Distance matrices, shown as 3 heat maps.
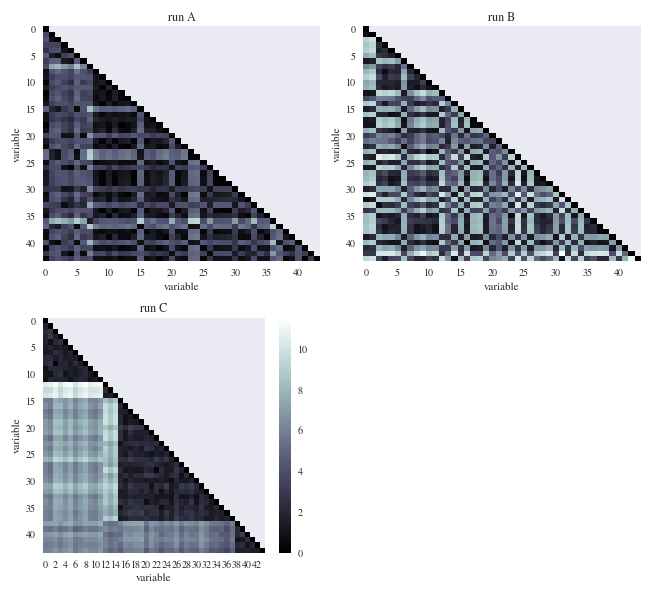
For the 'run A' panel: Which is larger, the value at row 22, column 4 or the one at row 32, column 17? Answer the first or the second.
the first
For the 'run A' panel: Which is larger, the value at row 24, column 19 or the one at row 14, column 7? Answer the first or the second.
the first
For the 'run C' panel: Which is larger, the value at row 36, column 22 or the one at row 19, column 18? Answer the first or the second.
the first
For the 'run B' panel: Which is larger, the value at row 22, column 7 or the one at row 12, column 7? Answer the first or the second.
the second
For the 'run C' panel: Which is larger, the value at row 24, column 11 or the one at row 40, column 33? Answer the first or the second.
the first
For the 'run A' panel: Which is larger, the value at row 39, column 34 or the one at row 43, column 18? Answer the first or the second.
the first
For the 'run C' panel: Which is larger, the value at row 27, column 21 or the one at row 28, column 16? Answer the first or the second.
the first
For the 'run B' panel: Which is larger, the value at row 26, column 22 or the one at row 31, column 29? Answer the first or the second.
the second
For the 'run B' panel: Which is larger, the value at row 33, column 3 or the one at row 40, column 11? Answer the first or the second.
the first
